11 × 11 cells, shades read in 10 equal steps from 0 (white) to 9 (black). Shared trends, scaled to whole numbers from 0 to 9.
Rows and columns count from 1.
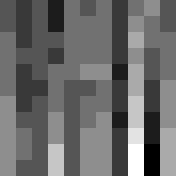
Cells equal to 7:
19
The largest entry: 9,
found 2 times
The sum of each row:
65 64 59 61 58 62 58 57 52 50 51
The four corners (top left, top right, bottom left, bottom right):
6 6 4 3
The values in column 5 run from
5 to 6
